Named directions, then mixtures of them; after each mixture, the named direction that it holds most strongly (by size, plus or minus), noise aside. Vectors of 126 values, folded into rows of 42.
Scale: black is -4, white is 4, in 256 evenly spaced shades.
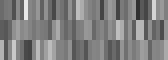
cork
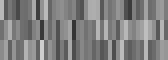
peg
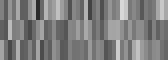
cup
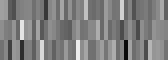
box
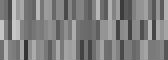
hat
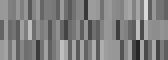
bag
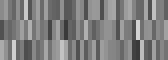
bag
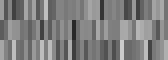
peg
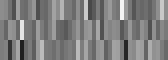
box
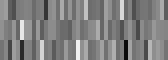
box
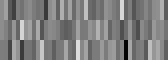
box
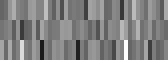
box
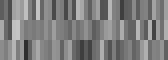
hat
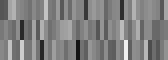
box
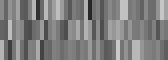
cup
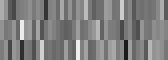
box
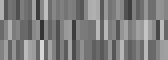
peg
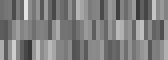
cork
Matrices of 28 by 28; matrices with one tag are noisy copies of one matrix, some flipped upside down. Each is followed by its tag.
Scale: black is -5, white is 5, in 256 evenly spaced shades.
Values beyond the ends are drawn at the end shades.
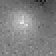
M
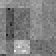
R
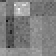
R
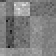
R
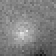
M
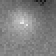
M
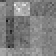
R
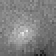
M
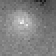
M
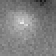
M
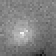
M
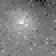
M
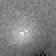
M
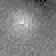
M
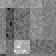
R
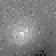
M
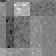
R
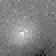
M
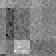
R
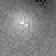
M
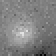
M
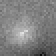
M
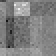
R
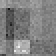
R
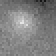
M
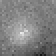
M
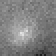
M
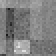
R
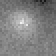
M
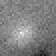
M
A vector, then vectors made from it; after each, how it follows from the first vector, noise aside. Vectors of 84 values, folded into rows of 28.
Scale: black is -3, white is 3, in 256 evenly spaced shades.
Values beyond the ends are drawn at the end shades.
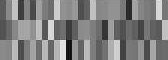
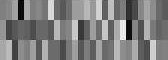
wrapped around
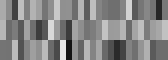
sign-scrambled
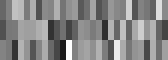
sign-scrambled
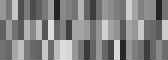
sign-scrambled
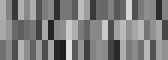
negated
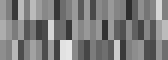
sign-scrambled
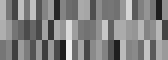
negated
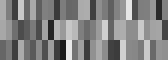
negated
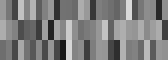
negated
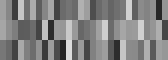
negated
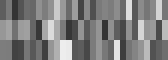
sign-scrambled
